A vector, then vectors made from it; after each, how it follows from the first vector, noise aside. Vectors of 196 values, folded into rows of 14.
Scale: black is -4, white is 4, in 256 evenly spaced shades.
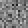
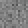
shrunk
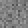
shrunk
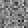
wrapped around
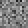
wrapped around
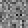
wrapped around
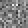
negated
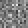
negated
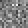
negated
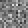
negated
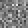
negated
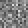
negated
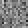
wrapped around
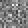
negated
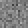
shrunk
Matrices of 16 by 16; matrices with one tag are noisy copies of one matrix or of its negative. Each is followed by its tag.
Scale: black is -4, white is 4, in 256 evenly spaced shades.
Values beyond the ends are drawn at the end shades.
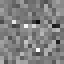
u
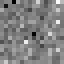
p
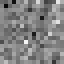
p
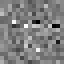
u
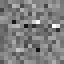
u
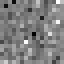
p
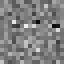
u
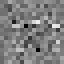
u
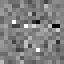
u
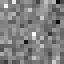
p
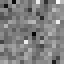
p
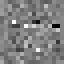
u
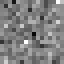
p
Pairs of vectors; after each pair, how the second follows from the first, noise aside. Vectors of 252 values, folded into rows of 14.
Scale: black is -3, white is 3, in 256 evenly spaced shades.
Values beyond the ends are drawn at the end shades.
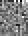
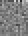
shrunk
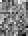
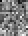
negated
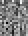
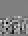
partly zeroed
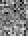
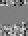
partly zeroed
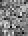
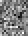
sign-scrambled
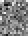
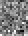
reversed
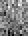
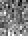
negated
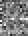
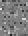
partly zeroed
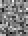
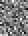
sign-scrambled
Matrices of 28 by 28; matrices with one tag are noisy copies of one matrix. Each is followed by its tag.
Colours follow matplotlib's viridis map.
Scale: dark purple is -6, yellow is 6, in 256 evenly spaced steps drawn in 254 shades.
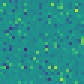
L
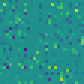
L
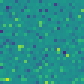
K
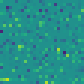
K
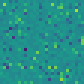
L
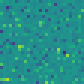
K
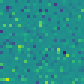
K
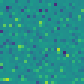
K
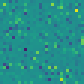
L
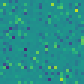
L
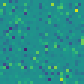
L
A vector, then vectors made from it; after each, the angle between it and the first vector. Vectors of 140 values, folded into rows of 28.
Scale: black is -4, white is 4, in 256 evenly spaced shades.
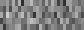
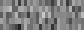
partly opposed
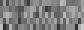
orthogonal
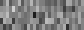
partly aligned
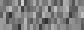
partly opposed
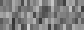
partly aligned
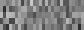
partly aligned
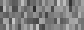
partly opposed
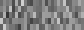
nearly opposite
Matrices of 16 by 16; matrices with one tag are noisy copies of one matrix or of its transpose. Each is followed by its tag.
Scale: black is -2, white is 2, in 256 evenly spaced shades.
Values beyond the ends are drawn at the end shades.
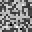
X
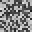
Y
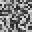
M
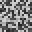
X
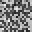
Y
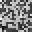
X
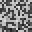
X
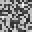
M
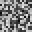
M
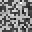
X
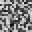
M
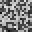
X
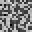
M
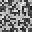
X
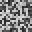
X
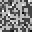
X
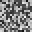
Y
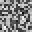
M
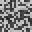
M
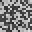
Y
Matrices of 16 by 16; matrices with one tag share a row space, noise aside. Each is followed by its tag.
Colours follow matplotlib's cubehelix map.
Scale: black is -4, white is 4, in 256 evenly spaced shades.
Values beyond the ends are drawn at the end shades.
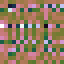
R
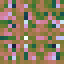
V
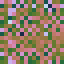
R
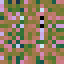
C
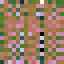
C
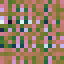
R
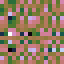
R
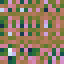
R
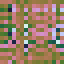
V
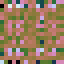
C
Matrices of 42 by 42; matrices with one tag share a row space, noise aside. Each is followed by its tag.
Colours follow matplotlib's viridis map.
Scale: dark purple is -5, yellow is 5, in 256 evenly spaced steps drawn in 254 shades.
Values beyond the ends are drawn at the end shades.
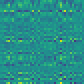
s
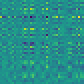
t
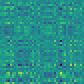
s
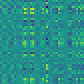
t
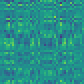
s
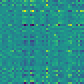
t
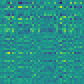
s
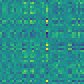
t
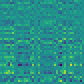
s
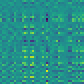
t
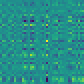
t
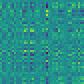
t
